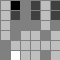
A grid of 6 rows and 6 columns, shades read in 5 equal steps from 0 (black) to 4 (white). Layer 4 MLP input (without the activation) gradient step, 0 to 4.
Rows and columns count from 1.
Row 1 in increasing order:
0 1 1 2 3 3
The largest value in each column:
3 4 3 3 3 3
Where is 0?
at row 1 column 2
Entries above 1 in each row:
3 3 6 6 6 6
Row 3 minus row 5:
1 -1 -1 -1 0 -1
